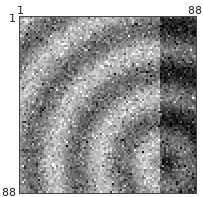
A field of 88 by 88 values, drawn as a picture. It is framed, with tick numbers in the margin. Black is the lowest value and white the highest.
Rings spread out from the bottom right. Overall the values sit about 50% of the way up the scale. The left part is higher, up to a seam about 80% of the way across.
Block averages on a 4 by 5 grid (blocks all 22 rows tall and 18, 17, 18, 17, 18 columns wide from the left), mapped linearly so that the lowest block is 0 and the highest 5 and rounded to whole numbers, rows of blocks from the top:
4 5 4 4 0 / 5 4 4 4 0 / 4 4 5 4 0 / 4 4 5 5 1
